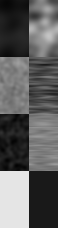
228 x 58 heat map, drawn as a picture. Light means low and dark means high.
The table splits into 4 rows of 2 panels. Panel 1,1: very high, smooth, faint in contrast. Panel 1,2: middling, smooth, strong in contrast. Panel 2,1: middling, blotchy, faint in contrast. Panel 2,2: high, streaked across. Panel 3,1: very high, blotchy, faint in contrast. Panel 3,2: middling, streaked across, faint in contrast. Panel 4,1: very low, flat. Panel 4,2: very high, flat.
